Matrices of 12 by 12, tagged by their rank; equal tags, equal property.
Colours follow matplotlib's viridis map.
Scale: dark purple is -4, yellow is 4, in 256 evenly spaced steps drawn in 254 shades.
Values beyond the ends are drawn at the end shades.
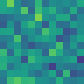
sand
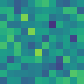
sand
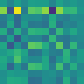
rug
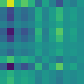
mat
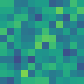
sand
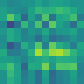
rug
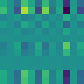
mat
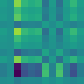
mat
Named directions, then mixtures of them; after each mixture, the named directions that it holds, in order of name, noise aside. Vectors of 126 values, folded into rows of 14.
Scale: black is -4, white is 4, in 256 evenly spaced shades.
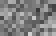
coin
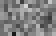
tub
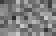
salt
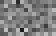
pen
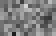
tub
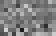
pen, tub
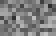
coin, salt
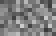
salt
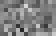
pen, tub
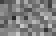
salt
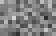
salt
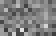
pen, tub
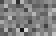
pen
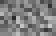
coin, salt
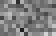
coin, pen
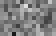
tub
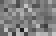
pen, tub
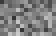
pen, salt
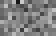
pen, tub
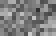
coin
